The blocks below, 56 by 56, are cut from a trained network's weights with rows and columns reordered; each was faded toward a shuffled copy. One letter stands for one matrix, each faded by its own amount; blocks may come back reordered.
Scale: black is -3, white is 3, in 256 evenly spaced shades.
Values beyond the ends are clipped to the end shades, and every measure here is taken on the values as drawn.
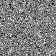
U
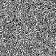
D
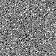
U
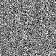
D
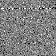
U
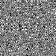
U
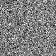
D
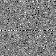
U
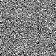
D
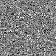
U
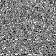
U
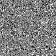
U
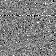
U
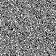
D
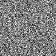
D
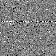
U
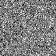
D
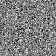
D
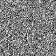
D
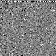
U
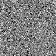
D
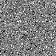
U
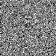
D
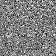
U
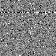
U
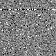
U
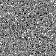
U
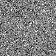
U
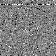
U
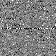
U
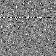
U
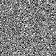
D
